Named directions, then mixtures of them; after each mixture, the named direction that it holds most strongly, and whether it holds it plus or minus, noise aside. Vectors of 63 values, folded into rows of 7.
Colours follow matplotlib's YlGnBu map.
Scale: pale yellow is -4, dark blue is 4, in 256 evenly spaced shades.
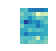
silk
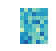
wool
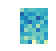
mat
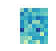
wool, minus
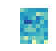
mat, plus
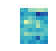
silk, minus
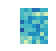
wool, minus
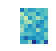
mat, minus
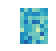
wool, plus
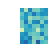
wool, plus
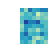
silk, plus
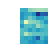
silk, minus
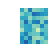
wool, plus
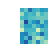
wool, plus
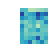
silk, minus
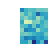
mat, minus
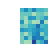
wool, minus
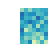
mat, plus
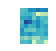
silk, plus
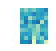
wool, plus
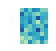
wool, minus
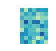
wool, plus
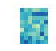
wool, plus
